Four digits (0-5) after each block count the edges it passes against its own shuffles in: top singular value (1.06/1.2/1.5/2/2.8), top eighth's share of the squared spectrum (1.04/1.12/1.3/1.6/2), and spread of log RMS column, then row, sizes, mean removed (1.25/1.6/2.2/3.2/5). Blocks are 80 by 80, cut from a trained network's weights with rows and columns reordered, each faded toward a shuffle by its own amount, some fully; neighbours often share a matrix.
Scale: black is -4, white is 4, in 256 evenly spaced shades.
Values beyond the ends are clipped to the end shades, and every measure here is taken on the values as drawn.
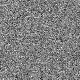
2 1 0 0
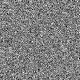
3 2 0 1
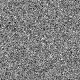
1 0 0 0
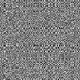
5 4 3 3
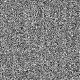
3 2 0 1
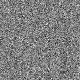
2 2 0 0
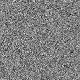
3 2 0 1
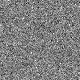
2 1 0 0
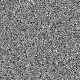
0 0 0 0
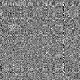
4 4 2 2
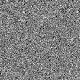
3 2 0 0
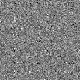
3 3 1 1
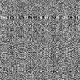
4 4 1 3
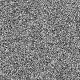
0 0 0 0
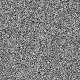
0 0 0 0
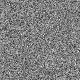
1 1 0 0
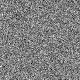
0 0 0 0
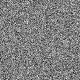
2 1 0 0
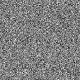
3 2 0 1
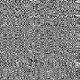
4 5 2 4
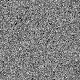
2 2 0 0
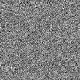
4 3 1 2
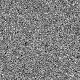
2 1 0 0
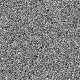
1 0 0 0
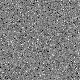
0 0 0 0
